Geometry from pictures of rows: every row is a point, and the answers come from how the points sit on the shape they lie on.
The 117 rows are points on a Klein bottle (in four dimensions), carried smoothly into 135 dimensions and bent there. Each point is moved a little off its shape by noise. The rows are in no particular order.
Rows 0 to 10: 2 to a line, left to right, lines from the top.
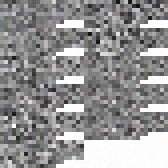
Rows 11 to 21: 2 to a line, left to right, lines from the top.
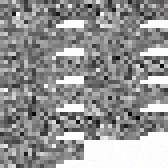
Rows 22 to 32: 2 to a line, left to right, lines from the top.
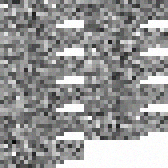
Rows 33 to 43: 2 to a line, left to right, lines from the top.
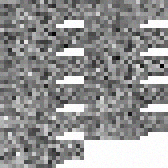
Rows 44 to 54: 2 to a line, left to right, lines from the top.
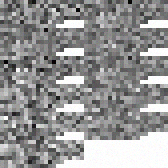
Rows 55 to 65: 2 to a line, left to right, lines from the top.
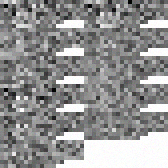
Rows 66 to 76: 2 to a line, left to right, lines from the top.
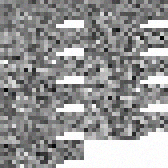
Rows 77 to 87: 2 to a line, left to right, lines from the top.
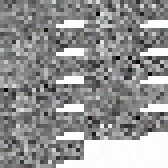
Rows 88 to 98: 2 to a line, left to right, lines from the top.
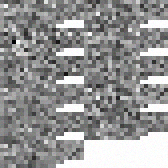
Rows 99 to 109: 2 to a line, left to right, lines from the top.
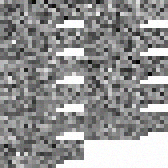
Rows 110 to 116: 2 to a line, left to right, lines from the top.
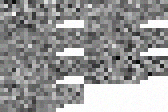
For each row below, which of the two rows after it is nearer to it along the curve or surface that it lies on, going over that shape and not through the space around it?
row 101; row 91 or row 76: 76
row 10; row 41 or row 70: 70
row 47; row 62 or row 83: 83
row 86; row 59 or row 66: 66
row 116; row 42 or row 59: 59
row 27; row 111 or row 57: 111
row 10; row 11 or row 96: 11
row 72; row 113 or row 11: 113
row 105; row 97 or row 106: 106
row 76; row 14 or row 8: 8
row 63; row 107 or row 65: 65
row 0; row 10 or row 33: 33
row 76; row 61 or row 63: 61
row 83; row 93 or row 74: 93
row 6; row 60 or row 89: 89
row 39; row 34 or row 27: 27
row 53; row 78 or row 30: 78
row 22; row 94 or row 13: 94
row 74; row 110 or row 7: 7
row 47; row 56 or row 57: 56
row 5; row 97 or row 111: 97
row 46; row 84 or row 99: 99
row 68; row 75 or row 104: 75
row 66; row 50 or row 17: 17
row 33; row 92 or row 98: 92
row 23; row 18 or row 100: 100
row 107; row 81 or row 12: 81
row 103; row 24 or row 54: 54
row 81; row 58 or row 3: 3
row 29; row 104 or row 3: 104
